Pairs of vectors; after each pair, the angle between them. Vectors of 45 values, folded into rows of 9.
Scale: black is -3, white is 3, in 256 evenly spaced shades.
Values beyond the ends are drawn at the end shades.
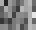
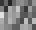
partly opposed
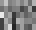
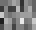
partly aligned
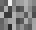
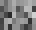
partly aligned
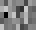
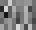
partly aligned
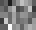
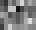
partly aligned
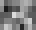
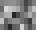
nearly opposite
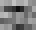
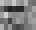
nearly parallel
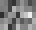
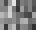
partly opposed
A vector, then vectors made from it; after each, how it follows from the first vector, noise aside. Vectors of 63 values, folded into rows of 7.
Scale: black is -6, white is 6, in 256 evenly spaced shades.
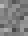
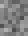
copied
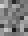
scaled up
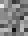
scaled up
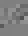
partly zeroed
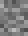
sign-scrambled
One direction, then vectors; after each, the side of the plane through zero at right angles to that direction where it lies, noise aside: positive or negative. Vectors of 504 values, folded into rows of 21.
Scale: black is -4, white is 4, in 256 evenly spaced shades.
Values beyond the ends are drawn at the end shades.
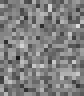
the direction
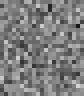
negative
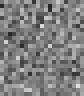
negative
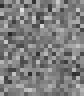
negative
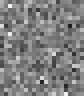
negative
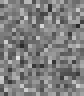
negative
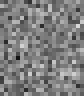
positive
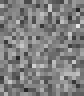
positive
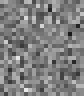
negative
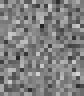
positive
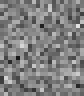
positive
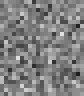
negative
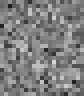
positive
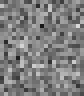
positive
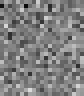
negative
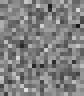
negative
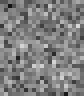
positive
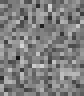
positive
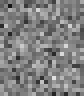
positive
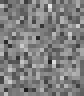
positive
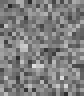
positive
